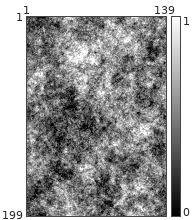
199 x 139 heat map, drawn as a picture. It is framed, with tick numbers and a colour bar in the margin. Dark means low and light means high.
Mirror symmetry: none. Average level on the scale: 50%. Stripes: none. Ninth with the highest average: top middle. Histogram: bell-shaped. Grain: blotchy.
